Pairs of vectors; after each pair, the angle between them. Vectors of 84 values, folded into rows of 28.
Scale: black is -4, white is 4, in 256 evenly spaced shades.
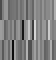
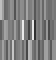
nearly opposite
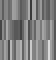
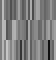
partly opposed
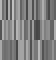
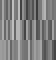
partly aligned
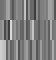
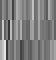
partly aligned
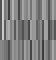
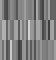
orthogonal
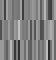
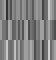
partly opposed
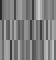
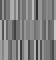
orthogonal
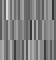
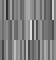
nearly opposite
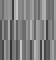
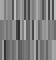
orthogonal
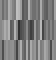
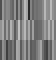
partly opposed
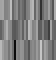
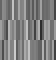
partly opposed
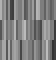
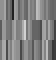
nearly parallel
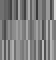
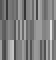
partly aligned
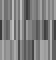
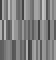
orthogonal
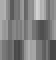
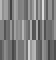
partly aligned
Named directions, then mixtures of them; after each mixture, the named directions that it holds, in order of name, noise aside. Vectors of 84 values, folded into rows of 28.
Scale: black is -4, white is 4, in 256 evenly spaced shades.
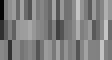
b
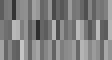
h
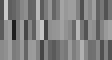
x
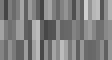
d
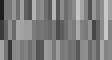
b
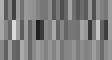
b, h, x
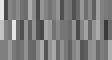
b, x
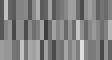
h, x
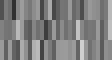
d, h, x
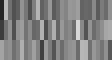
b, h, x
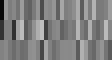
b, d, x
